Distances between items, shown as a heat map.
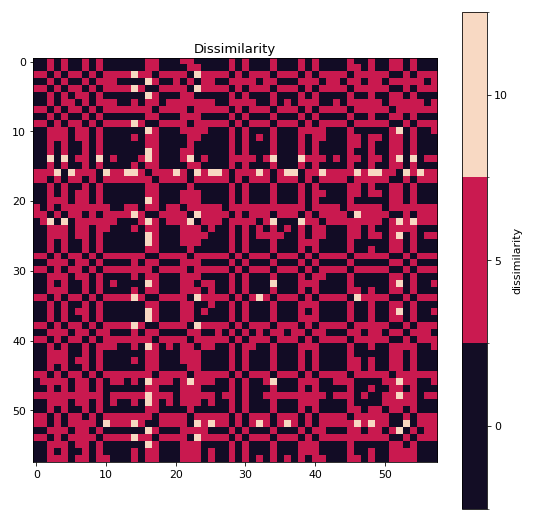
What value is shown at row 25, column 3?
5
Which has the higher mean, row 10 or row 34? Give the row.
34
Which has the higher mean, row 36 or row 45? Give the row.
45
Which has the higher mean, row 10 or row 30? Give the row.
30
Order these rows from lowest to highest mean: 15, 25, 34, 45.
15, 25, 45, 34
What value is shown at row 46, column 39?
5
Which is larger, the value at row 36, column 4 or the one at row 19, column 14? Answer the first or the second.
the first
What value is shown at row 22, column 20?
5
